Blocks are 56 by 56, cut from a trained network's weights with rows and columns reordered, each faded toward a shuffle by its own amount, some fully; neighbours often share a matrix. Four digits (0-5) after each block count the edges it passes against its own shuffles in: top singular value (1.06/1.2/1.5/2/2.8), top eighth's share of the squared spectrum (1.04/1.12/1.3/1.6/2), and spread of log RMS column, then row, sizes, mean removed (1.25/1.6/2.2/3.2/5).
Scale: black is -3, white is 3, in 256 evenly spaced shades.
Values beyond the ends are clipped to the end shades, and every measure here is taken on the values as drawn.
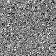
2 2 0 1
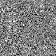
3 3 0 2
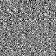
3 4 1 2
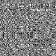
3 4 1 3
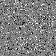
2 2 0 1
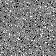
1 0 0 0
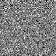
3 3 0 2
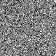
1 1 0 0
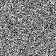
0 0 0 0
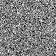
0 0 0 0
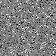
1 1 0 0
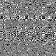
4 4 0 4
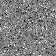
1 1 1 0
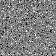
1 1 0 1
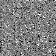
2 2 1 0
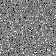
0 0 0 0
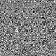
3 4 1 2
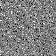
0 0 0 0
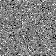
1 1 0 1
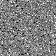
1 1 0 0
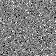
0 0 0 0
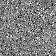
0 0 0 0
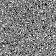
0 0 0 0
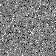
1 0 0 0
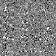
3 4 2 2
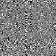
3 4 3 2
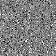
2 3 1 1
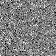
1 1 0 0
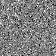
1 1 0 0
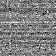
3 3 1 1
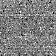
2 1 1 0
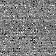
2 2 1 0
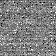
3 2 1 0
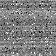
3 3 1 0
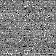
2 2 1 0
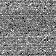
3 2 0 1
